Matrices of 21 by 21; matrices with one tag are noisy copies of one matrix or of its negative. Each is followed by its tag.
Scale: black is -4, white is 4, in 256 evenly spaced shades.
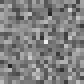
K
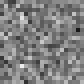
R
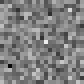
K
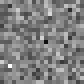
K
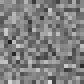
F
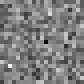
K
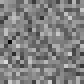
F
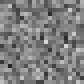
K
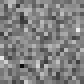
R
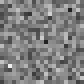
K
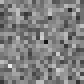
K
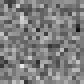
R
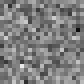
R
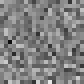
F
